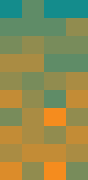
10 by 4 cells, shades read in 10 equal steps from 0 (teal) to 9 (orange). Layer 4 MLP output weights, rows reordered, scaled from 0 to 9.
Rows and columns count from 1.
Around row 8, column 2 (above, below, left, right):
6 7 7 5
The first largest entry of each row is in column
2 4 2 1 4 1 3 1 2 3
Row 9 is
6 7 7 6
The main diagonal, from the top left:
0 3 4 3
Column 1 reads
0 3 4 6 5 7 4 7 6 8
